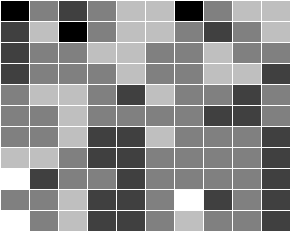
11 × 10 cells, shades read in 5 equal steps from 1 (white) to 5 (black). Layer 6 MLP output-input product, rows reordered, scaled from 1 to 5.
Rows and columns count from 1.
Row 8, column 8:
3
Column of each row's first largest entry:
1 3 1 1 5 8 4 4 2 4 4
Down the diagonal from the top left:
5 2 3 3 4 3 3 3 3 4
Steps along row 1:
down up down down same up down down same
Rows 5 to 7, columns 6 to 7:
2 3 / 3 3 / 2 3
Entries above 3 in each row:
3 3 1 2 2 2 3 3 3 4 3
